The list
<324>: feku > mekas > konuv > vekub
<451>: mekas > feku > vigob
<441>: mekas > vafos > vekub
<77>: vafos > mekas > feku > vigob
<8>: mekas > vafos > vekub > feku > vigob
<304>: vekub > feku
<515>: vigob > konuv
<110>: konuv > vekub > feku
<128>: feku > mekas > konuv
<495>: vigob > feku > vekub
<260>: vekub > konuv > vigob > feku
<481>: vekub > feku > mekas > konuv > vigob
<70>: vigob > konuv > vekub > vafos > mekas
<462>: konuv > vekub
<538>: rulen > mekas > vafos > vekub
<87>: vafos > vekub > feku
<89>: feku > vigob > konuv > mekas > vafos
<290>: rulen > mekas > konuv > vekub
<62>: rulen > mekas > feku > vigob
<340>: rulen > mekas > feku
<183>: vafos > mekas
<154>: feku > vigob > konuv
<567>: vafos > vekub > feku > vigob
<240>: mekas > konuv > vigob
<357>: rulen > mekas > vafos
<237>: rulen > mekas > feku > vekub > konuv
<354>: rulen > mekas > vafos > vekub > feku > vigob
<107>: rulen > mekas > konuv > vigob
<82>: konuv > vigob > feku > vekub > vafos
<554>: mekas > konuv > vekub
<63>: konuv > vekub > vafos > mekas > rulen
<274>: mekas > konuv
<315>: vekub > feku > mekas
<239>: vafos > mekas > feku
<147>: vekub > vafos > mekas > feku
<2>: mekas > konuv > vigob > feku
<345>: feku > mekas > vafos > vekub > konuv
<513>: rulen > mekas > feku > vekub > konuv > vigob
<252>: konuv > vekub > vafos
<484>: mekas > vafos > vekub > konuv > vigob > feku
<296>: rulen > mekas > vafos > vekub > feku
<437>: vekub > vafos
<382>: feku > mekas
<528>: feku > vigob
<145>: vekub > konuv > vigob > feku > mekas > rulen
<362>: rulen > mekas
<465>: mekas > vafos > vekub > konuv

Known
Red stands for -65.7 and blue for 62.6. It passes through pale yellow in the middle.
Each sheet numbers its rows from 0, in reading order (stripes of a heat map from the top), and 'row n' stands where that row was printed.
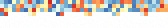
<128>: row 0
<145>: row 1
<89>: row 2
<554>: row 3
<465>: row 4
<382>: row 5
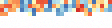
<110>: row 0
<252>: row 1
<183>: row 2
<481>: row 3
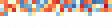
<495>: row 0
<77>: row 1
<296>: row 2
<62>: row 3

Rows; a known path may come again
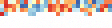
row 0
<495>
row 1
<183>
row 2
<304>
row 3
<2>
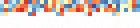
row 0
<77>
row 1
<89>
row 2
<239>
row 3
<147>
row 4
<274>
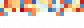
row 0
<567>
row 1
<237>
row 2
<528>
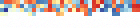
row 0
<70>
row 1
<62>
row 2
<8>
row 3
<462>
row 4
<357>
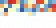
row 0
<465>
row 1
<441>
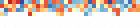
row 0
<252>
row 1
<260>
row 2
<315>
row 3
<63>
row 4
<382>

